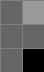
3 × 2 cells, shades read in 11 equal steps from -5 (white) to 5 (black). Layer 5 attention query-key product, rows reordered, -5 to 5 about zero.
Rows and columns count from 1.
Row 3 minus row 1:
0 6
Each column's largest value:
1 5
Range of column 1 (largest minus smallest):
0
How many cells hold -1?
1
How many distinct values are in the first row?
2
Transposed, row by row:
1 1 1 / -1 1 5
